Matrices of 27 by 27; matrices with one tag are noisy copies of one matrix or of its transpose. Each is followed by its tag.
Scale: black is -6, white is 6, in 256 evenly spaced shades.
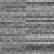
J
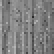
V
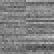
J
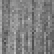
V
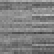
V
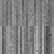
J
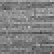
V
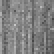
V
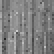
V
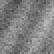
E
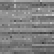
V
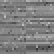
J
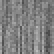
J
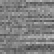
J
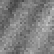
E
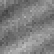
E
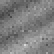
E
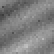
E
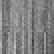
V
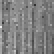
V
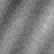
E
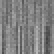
J
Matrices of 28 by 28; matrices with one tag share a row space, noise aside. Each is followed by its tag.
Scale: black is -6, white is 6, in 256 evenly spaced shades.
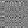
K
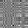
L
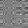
L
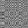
K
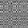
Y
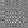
K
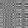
L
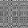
Y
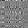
K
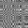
L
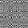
Y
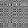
Y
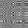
L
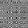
Y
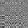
K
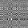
Y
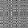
Y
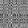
Y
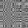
L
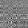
Y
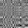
L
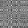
Y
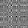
Y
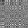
K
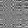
L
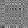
K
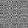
Y
